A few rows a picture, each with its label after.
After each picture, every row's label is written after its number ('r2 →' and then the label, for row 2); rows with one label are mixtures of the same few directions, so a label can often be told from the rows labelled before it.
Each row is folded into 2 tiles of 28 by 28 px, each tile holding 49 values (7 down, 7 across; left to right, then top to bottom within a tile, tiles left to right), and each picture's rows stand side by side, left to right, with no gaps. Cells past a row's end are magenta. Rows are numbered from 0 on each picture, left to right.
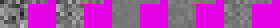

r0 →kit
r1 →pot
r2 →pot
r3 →kit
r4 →pot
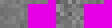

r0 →kit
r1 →pot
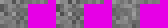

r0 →pot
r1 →pot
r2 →kit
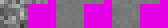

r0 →kit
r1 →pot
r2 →kit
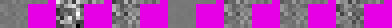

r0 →pot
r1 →kit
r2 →pot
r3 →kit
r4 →pot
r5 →pot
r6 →pot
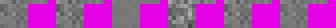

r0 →pot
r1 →pot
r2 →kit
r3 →kit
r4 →pot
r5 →pot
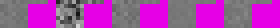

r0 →pot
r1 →kit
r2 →pot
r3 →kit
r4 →kit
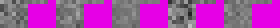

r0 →pot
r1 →kit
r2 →kit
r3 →kit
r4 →pot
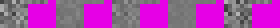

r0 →pot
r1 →kit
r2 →pot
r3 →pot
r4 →pot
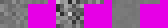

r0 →pot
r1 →pot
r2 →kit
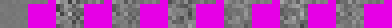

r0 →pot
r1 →pot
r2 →pot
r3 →kit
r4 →kit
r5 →kit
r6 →pot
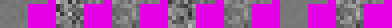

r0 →kit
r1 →pot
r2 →kit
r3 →kit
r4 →kit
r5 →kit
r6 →kit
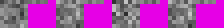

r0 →kit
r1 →kit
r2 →pot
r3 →kit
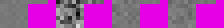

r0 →pot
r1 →kit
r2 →pot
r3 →kit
